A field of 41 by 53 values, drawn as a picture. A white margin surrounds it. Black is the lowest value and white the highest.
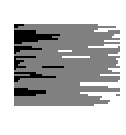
Calmest part: bottom middle. Slope: up to the right. Average level on the scale: 50%. Ninth with the highest average: bottom right.
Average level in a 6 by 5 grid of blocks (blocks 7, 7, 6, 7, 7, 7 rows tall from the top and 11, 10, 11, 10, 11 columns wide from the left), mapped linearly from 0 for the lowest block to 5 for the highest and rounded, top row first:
0 1 2 2 4 / 0 2 3 3 3 / 1 2 3 3 3 / 1 1 2 2 3 / 1 2 2 3 4 / 1 2 2 3 5
